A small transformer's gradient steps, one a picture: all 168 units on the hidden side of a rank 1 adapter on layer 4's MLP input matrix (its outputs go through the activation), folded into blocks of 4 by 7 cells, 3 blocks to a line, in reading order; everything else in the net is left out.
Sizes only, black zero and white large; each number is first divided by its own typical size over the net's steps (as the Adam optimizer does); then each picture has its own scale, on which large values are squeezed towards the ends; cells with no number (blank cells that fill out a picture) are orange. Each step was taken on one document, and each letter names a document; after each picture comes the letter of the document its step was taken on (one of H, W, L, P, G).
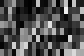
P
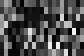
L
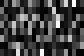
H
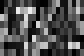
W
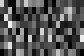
P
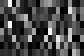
P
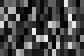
P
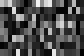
L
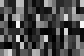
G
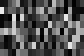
G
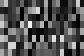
W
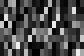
P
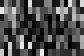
G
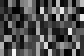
W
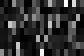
H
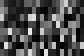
L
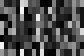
G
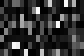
H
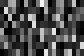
L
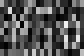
G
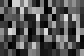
G
